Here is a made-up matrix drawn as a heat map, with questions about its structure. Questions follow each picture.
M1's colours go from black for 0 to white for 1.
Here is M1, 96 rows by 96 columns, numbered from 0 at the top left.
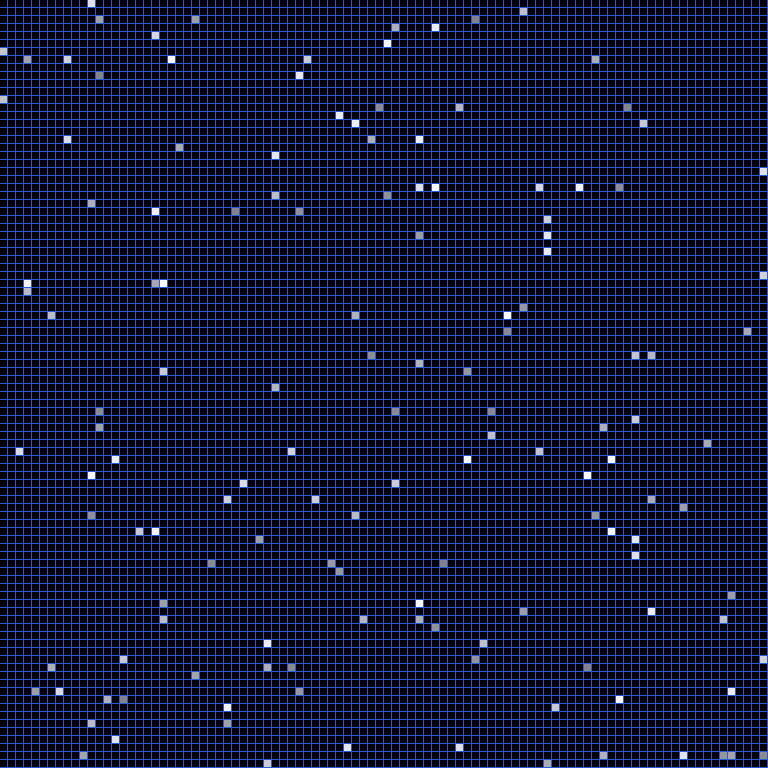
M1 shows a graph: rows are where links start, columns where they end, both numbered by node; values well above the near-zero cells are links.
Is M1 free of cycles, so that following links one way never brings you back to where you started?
yes
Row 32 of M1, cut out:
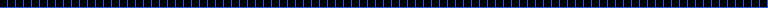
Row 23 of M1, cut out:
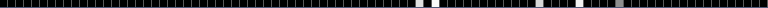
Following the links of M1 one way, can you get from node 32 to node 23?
no
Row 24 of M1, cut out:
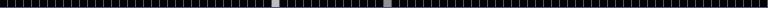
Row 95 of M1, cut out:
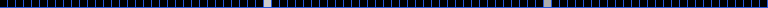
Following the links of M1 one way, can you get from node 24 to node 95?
yes
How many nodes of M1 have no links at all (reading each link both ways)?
4
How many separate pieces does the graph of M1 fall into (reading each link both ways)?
6
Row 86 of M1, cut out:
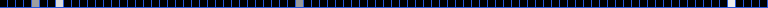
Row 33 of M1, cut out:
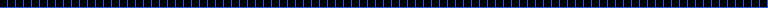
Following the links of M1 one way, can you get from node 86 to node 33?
yes
